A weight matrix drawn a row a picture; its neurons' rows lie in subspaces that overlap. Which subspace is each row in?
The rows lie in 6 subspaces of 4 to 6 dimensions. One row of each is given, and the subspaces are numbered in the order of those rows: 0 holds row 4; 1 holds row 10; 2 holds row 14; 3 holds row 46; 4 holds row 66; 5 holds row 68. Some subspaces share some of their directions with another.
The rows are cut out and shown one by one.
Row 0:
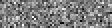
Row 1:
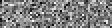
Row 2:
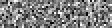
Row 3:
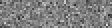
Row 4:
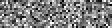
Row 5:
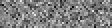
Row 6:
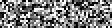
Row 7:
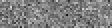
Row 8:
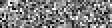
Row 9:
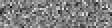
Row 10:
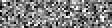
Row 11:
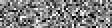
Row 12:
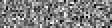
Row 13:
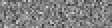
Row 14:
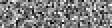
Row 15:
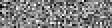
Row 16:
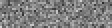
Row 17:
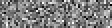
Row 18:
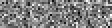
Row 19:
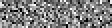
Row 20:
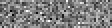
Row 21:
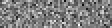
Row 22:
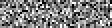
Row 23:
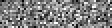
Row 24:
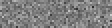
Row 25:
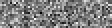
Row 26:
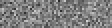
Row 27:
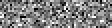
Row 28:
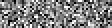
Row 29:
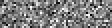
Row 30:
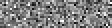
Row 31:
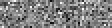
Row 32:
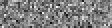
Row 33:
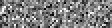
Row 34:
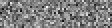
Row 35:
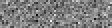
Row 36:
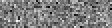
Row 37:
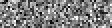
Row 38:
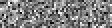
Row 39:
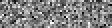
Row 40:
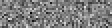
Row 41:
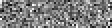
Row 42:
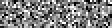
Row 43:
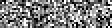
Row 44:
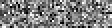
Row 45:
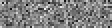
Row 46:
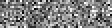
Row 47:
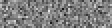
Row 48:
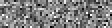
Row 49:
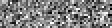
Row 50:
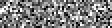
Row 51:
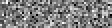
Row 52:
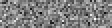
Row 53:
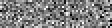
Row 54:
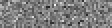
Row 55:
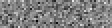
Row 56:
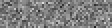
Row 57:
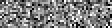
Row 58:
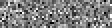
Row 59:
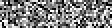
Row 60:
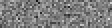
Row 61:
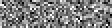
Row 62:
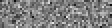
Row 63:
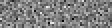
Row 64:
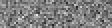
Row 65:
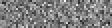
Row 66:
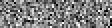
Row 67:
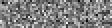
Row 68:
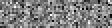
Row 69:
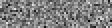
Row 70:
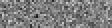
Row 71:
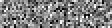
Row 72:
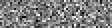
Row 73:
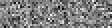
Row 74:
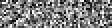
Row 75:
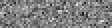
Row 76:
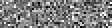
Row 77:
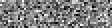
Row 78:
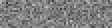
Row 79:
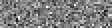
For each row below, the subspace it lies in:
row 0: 5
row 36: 3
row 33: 5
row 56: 4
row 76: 3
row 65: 4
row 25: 5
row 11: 0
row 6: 0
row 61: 4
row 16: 2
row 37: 5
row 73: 5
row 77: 3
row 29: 5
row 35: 3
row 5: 4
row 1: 4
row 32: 5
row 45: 4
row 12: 5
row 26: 1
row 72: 0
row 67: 4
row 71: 5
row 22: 2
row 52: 5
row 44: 5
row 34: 0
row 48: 5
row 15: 1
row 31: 5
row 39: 0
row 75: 0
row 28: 3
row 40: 4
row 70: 3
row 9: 0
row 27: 0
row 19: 4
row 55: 3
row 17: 4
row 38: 2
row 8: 2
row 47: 5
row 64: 3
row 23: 3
